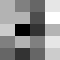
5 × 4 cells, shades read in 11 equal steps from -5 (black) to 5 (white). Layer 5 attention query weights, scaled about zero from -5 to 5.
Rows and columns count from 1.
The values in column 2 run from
-5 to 2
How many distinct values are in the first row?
4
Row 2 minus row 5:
3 5 -1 2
